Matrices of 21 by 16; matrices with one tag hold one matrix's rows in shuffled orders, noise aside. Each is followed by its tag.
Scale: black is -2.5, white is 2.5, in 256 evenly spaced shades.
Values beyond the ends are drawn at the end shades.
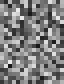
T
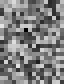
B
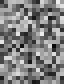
B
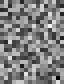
T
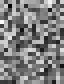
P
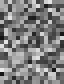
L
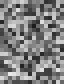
B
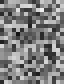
B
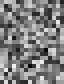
P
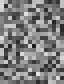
P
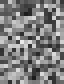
B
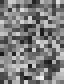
B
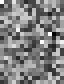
B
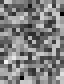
B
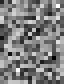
B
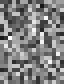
T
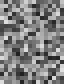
P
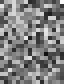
L
